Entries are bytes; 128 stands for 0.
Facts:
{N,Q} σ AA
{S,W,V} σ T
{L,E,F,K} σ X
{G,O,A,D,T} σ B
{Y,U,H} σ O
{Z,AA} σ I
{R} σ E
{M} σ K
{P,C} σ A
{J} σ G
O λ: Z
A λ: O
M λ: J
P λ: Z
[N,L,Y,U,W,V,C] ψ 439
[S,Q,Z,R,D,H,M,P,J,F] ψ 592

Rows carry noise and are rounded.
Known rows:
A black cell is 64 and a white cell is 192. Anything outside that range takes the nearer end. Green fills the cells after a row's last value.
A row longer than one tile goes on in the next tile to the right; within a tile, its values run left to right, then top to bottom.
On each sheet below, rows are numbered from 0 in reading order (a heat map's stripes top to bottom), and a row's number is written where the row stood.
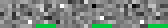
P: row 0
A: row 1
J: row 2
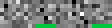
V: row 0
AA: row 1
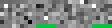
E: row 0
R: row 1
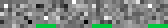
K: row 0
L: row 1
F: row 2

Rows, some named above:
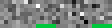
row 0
F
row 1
I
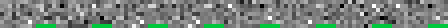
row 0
P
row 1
N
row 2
H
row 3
H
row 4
G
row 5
D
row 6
Q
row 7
B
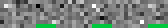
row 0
T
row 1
Z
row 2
D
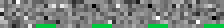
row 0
C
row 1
T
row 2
O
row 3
S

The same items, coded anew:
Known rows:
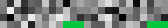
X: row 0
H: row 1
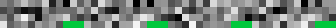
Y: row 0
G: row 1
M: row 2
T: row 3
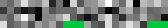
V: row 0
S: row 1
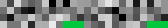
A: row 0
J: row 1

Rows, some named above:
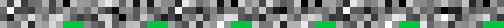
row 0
I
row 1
J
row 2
B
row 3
A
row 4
B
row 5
C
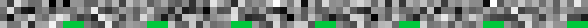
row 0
G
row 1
F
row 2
L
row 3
P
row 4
D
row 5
N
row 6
Z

